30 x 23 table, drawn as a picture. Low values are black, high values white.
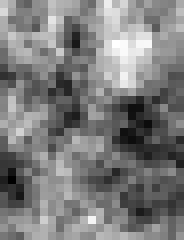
The ninth with the lowest average is the middle right. The ninth with the highest average is the top right. No regular stripes run through it. The field is mottled with small blotches. Neither half mirrors the other.
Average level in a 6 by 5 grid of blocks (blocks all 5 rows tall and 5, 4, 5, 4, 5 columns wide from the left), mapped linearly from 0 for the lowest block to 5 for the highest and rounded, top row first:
33343 | 22353 | 21211 | 22200 | 03211 | 23321
